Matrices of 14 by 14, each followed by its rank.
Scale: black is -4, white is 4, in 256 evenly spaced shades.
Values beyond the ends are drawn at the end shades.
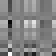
one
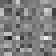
three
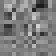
three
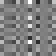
one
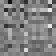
three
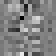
three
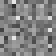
three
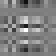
one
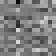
three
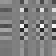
one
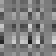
one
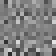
three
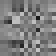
three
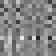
three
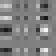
one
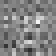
three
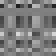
one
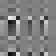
one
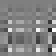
one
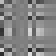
one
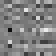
three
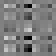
one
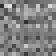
three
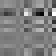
one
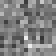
three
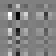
one
